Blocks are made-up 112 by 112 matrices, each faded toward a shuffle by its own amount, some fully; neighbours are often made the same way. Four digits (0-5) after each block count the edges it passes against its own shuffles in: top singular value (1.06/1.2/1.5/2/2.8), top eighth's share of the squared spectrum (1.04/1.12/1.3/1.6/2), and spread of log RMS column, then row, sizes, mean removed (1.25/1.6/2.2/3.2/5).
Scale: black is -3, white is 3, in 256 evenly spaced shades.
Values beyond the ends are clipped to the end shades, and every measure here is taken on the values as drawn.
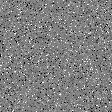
0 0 0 0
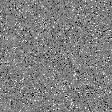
3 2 0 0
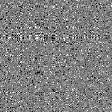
4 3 2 3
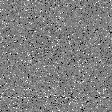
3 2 0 1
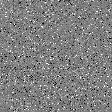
3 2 0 1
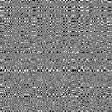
5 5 3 4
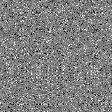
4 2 1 1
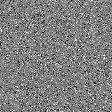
3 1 0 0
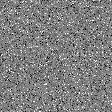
2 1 0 0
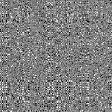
5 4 3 2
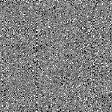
4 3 2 2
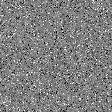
2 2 0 1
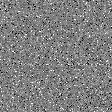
2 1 0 0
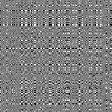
5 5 4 4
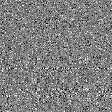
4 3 1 2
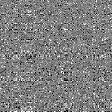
4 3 2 3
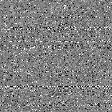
4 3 1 3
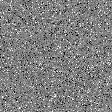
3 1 0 1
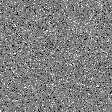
0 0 0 0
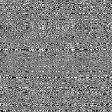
4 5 2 4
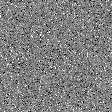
0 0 0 0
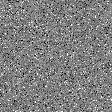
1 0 0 0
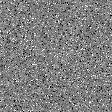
2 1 0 1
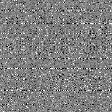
4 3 1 3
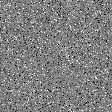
0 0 0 0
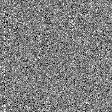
1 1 2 0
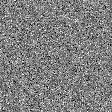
0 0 0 0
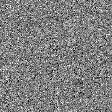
1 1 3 0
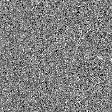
1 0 2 0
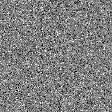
0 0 2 0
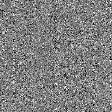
1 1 3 0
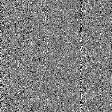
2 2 4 0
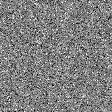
0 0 0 0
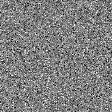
0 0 2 0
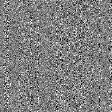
1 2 4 0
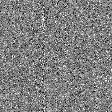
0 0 2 0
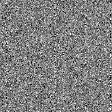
1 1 3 0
